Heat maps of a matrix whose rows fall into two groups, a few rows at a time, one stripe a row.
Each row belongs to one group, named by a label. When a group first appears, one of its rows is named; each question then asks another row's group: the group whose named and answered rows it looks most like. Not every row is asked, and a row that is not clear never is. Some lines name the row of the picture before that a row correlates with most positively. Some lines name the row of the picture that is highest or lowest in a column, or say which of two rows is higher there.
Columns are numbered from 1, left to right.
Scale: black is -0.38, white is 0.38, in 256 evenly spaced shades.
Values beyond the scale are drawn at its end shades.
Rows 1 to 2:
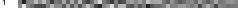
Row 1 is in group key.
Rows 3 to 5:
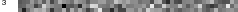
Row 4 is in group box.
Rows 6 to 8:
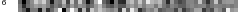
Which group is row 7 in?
key
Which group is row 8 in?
box
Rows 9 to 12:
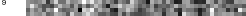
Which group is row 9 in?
box
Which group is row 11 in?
box
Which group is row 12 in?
box
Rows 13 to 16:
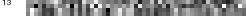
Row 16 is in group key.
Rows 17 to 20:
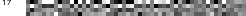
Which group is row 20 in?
box
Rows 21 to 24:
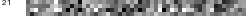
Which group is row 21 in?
box
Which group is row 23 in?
box
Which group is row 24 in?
key
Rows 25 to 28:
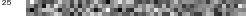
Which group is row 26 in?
box
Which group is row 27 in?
key
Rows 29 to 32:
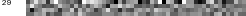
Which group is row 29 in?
box
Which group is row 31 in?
key
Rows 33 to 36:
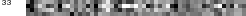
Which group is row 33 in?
key
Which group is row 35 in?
key
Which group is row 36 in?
box
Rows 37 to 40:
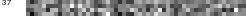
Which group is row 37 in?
key
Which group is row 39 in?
box
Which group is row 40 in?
key
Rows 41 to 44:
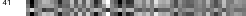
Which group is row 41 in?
key
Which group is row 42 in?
key
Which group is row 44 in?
key
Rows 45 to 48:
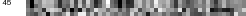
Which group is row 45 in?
key
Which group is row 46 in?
key
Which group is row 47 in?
box
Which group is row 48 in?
box
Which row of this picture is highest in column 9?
47
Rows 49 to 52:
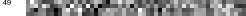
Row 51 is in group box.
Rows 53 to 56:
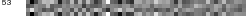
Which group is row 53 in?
key
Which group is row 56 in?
key
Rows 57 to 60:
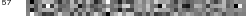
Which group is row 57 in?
key
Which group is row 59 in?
key
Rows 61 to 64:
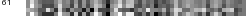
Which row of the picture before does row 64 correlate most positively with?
60
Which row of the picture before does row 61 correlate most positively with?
60
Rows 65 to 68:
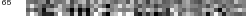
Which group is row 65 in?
box
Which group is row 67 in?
box
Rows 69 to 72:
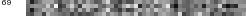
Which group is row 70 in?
box
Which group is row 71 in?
key
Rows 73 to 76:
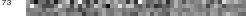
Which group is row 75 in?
box
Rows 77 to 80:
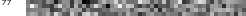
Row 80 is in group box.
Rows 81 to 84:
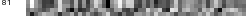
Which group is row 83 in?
box
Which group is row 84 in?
key
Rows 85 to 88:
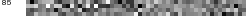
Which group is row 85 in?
key
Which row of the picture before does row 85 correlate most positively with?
84
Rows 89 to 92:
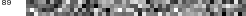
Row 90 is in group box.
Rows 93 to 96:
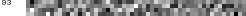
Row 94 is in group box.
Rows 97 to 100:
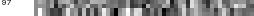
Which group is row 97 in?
box
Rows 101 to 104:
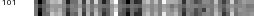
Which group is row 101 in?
key
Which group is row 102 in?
key
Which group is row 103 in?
key
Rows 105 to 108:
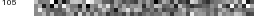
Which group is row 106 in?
box
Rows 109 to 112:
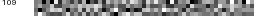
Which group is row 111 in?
key
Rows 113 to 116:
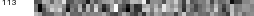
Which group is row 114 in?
key
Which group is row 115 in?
key
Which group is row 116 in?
box
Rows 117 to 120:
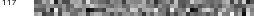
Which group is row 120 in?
box
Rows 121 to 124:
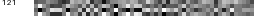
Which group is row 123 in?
key
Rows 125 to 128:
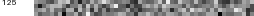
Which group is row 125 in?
box
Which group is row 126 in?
key
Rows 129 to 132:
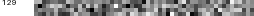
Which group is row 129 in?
box
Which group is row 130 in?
key
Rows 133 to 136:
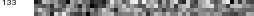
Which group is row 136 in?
box
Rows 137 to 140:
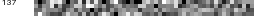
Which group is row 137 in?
key
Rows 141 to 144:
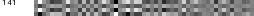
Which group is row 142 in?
key
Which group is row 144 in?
key
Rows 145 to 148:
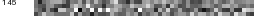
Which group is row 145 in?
key
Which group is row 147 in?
box
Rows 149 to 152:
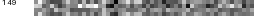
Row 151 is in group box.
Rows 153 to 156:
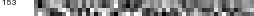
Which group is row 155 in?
box
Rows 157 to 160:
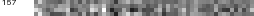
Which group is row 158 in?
box
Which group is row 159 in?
box
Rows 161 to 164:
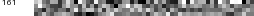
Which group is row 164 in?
box
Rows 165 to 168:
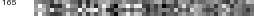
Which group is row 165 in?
box
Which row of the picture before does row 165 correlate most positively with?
164
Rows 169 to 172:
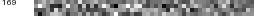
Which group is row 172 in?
key
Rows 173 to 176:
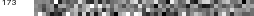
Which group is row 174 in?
box
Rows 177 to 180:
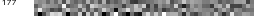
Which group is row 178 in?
box
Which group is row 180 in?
key
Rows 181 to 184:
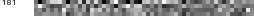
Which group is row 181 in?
key
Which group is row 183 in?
box
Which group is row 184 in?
box
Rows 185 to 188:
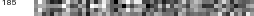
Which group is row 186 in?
box
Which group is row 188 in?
box
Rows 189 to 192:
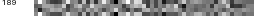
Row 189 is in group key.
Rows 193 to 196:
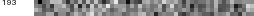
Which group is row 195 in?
box
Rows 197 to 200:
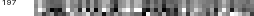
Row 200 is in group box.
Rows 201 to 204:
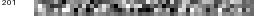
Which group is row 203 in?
box
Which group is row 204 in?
box
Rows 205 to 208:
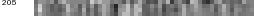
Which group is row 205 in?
box
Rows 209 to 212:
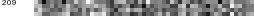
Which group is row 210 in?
box
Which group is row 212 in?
box
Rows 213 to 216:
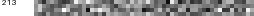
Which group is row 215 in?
box
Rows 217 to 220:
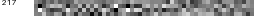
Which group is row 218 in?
key
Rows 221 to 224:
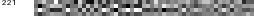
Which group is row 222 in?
key
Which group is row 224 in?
key
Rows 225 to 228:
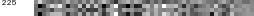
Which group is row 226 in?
key
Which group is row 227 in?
box
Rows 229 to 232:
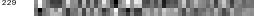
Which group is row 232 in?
key
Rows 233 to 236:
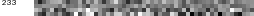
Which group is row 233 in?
key
